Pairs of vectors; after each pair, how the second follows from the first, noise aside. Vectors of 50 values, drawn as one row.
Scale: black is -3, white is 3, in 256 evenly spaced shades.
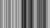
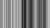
copied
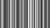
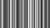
copied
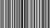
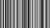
shuffled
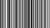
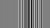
partly zeroed
